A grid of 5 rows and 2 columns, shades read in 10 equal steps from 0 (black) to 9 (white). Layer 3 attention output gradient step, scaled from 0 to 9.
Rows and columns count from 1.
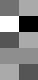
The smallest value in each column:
3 0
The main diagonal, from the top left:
4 0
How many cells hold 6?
3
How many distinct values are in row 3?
2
